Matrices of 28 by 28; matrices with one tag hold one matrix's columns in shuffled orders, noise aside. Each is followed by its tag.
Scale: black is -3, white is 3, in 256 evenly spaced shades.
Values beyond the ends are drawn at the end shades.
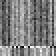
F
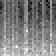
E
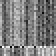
F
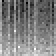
E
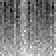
E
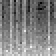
E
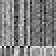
F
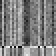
F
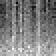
E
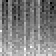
E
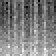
E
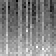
E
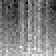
E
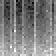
E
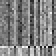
F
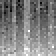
E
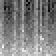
E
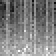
E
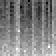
E
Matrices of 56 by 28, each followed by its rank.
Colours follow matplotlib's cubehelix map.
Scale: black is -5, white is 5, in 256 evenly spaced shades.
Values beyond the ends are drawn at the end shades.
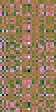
three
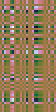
one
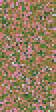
full rank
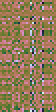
three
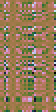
two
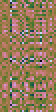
three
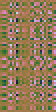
two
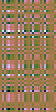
one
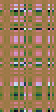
one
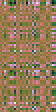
two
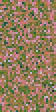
full rank
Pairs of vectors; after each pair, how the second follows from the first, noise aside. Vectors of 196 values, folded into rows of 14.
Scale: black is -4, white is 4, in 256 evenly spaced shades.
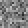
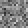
reversed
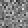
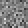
reversed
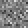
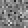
sign-scrambled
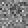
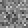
reversed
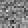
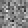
sign-scrambled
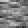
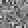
sign-scrambled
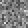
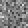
reversed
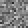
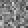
sign-scrambled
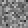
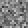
reversed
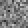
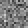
sign-scrambled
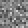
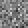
sign-scrambled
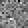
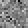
sign-scrambled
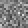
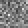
reversed
